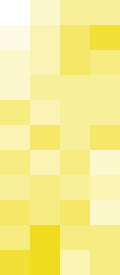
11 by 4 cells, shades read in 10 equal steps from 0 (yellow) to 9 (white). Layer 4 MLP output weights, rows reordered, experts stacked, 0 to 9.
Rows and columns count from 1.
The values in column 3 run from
3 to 6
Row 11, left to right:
1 0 6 4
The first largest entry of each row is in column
1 1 1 1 2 1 4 4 4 1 3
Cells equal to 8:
1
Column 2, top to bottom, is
7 6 6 5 6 3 6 4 4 0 0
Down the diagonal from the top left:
9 6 3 5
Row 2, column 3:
3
